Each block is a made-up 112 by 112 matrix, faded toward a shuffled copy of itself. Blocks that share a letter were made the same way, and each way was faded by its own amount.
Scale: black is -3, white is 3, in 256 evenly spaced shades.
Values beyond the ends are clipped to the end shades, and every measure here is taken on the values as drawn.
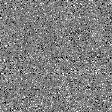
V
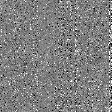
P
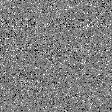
V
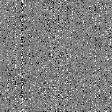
P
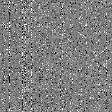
P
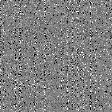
P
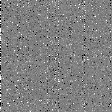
P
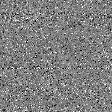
V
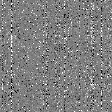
P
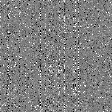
P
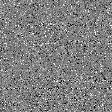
V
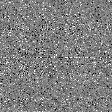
V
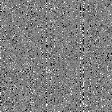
P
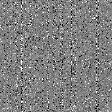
P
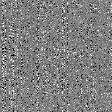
P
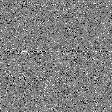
V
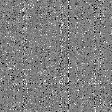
P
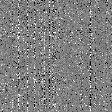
P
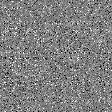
V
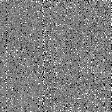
P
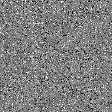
V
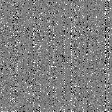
P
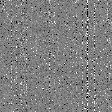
P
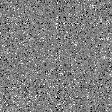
V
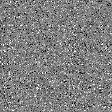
V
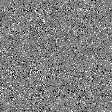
V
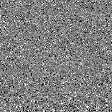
V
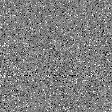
V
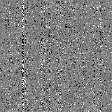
P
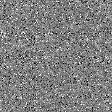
V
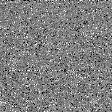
V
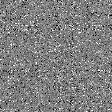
V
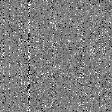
P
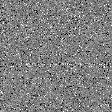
V
